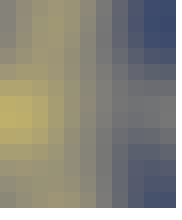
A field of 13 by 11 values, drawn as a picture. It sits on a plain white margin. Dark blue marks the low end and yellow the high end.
The middle left is the ninth with the highest average. No regular stripes run through it. On average the colour sits 50% of the way up the scale. There is an overall slope up to the left. The top right is the ninth with the lowest average.
